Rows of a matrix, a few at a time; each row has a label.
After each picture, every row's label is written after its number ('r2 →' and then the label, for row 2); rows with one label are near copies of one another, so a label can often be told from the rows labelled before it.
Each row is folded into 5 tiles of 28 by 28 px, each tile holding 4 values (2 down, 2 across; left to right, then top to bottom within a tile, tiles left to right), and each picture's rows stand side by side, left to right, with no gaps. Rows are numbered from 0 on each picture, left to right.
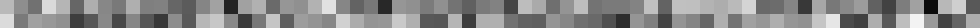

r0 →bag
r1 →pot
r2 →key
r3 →pot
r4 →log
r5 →key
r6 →pot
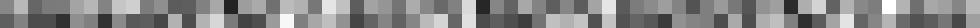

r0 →log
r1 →pot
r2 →bag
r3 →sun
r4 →sun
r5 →pot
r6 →bag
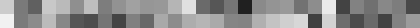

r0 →bag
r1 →key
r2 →sun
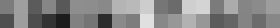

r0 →log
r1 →bag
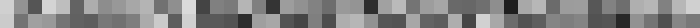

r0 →bag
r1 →sun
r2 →pot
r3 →pot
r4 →log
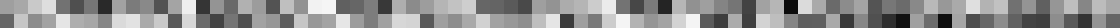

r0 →key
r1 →sun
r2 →key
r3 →key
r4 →key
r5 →pot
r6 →log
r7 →log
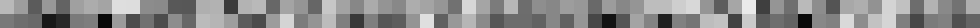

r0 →log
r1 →pot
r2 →bag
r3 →bag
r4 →log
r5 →sun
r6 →bag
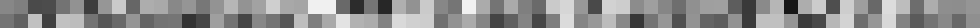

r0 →pot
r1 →log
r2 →key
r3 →bag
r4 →bag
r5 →pot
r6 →bag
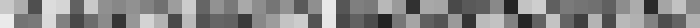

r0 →bag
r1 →sun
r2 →sun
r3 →pot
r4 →pot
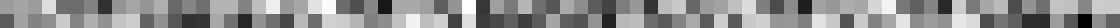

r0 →key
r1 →log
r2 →key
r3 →sun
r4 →pot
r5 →key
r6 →key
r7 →log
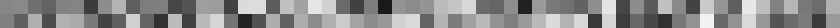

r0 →pot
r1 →pot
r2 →key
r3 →key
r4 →sun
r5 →bag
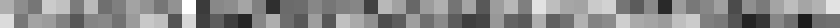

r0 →bag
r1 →sun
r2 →pot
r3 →log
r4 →key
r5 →log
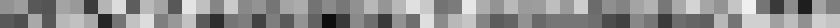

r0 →pot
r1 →bag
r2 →log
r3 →bag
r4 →log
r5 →key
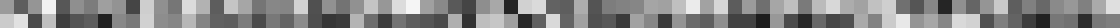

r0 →sun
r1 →bag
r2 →log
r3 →pot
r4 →log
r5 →log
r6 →key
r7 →log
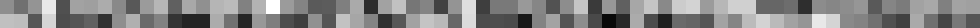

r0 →sun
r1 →log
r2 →pot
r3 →sun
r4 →log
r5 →key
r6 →log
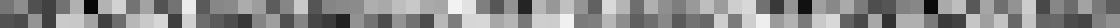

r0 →pot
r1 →sun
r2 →log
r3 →key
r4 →bag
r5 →key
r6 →pot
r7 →sun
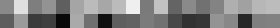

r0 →log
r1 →log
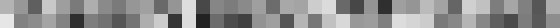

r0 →bag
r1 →sun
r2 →key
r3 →bag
